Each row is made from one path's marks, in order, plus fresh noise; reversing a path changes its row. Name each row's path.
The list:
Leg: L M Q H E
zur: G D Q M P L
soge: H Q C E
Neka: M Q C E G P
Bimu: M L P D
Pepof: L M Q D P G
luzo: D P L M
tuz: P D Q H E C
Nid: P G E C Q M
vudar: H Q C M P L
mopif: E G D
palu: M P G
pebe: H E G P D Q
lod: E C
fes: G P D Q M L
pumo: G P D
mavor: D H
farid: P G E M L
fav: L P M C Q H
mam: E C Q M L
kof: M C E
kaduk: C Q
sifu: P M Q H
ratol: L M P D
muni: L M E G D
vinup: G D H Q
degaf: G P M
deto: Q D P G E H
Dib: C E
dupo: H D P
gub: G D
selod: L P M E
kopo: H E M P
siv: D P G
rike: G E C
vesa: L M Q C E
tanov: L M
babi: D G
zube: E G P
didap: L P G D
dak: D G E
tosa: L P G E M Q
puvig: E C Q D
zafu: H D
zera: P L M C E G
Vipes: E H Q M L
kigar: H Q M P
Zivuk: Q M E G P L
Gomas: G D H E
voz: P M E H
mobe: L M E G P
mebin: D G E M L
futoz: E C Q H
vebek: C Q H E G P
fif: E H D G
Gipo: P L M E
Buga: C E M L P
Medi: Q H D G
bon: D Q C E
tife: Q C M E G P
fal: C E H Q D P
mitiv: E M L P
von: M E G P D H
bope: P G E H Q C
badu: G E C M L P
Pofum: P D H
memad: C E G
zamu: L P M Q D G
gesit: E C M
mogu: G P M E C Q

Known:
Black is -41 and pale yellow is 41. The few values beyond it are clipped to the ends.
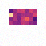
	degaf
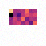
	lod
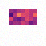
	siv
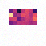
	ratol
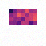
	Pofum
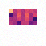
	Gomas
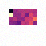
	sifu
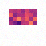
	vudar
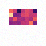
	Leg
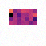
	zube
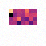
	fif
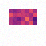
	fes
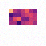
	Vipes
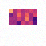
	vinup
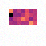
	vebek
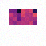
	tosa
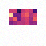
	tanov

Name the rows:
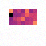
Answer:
fal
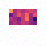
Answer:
gub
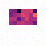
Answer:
didap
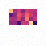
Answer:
Medi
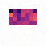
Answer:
Gipo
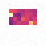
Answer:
Neka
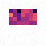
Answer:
selod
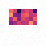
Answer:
vesa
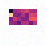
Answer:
voz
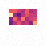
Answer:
kof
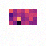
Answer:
pebe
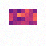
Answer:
luzo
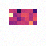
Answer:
Pepof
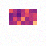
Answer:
Buga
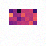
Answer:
zamu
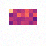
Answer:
mebin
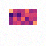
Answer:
gesit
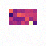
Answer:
deto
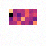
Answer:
memad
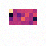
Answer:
rike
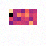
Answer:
bon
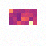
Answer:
tife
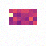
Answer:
von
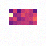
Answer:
Bimu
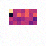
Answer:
dak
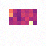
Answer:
Zivuk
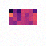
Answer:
zera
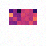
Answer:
fav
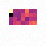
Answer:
puvig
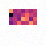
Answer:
kaduk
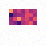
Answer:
soge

